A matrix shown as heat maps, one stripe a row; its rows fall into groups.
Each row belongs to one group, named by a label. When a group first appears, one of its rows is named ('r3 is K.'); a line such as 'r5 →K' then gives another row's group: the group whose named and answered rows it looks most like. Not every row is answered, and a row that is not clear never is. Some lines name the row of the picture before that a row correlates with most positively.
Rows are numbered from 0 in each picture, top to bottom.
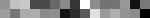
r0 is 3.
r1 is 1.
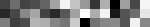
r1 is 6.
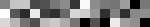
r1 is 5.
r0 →3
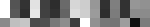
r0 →5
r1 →5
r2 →3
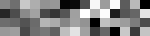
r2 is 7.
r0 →1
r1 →6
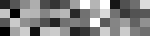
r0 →6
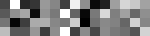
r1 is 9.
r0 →7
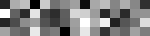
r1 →5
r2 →6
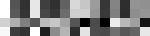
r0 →5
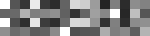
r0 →5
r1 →1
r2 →5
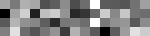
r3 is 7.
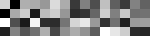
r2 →5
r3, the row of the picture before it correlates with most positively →1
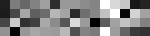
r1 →1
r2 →7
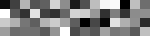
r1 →5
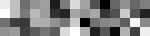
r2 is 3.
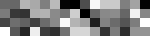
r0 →1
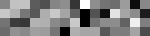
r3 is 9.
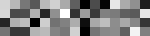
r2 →9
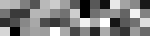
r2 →6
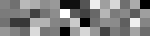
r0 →1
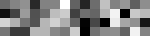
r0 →9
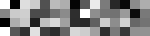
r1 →3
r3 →5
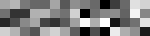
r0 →7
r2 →6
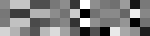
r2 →3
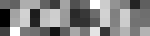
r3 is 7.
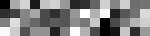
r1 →6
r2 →7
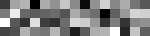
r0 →9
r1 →7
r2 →5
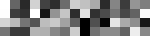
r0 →5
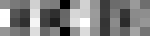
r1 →5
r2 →5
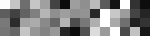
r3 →1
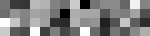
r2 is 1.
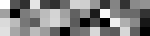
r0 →5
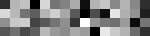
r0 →9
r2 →3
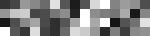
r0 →1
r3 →5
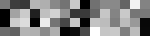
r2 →9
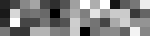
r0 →6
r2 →7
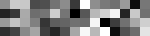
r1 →1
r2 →7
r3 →6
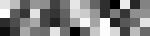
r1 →5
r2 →6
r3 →1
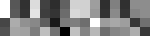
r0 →5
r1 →5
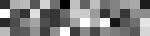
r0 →9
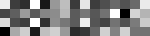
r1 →1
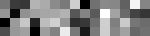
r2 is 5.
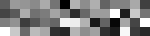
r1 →1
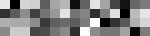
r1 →1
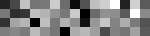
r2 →9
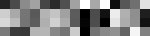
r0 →6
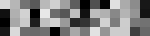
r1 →9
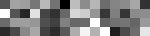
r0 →9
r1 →5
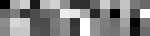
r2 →3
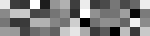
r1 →3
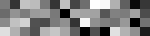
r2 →3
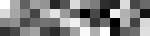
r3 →6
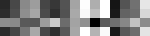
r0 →6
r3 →6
